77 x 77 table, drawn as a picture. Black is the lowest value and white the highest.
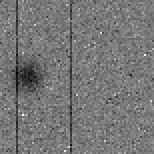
Columns 9 and 36 stand out from the rest. The ninth with the lowest average is the middle left. One dip sinks in the middle left.
